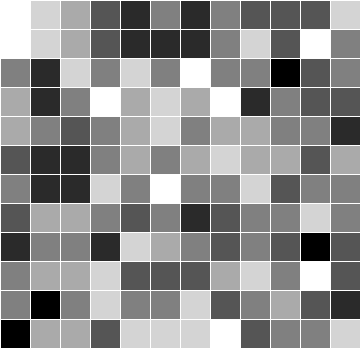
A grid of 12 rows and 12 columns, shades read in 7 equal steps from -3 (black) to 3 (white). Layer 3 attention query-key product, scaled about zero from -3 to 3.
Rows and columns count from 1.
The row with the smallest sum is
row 9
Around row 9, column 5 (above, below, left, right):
-1 -1 -2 1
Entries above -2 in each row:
10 9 10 10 11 10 10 11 9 12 10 11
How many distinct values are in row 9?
6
